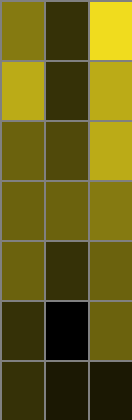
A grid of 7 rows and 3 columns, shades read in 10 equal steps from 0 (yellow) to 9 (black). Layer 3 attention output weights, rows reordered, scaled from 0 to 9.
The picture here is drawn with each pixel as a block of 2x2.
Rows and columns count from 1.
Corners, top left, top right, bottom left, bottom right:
4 0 7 8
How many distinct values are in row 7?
2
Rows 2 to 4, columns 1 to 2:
2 7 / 5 6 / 5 5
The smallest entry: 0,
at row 1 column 3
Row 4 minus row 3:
0 -1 2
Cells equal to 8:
2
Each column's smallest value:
2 5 0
